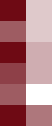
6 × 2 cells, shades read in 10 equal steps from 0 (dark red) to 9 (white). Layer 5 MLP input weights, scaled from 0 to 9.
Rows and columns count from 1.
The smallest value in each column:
0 4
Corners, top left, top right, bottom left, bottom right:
0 7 0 4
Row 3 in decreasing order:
6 0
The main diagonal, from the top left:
0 7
